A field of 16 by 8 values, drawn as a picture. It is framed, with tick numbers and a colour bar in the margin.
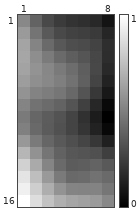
Values rise toward the bottom left. The bottom left is the ninth with the highest average. The bottom left is the roughest part. No regular stripes run through it. There are no lone odd cells. The middle right is the ninth with the lowest average.
